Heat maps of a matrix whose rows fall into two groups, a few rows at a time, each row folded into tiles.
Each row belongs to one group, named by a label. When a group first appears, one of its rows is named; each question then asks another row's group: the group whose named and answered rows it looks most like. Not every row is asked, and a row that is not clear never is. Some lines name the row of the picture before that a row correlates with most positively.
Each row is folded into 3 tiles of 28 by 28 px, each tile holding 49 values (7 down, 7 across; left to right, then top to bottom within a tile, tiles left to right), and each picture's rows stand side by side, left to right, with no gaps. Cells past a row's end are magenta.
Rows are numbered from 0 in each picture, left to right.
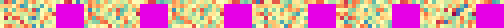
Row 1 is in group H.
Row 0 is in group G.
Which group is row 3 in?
H
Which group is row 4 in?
G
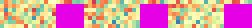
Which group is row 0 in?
H
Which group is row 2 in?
H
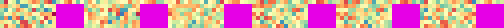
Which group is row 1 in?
H
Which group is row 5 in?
G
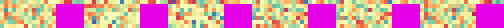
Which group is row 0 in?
H
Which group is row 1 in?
H
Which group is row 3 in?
G
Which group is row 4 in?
G
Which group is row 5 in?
H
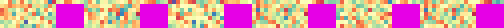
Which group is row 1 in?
H
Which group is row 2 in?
H
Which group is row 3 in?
H
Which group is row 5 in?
H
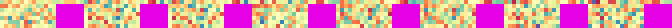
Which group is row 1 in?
G
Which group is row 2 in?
G
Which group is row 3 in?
H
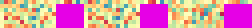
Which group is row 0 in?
G
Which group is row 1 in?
G
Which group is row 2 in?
H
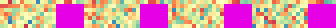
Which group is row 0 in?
H
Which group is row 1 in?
G
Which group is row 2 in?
H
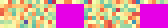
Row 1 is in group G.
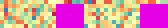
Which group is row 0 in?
H
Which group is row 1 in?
H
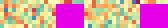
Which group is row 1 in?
H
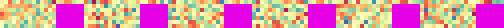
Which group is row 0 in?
H
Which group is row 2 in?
G
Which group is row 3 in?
G
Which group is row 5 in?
H
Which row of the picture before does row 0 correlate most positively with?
1
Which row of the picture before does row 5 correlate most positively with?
0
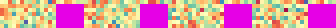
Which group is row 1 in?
G
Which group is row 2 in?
G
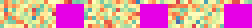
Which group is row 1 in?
G
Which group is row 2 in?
H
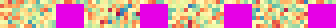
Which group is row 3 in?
G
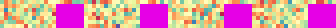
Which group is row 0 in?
H
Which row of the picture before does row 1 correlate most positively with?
0
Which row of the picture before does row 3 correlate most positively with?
0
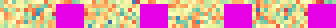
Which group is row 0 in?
H
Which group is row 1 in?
H
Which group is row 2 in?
G
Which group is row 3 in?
H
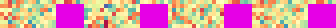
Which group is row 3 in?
G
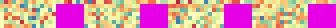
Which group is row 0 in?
G
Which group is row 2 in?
H
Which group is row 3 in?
G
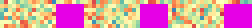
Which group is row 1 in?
G
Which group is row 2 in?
H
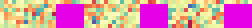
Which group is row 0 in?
H
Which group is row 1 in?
H
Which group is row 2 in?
G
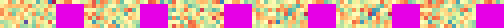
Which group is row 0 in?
H
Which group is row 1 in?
G
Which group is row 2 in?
G
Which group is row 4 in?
H
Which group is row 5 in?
G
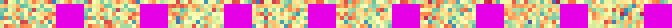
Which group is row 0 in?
G
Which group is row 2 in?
H
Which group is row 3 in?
H
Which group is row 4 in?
G
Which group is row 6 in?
H
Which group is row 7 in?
H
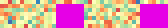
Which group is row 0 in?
H
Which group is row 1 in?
G
